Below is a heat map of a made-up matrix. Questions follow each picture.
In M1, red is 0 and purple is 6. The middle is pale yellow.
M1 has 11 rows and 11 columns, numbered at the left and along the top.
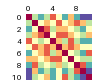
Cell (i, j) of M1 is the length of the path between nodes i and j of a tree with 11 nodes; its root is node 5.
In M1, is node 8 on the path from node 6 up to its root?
no
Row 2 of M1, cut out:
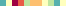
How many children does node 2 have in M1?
0
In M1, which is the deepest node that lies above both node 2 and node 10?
3
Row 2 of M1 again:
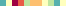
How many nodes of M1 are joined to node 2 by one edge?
1
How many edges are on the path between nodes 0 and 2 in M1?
5
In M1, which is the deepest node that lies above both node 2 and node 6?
3
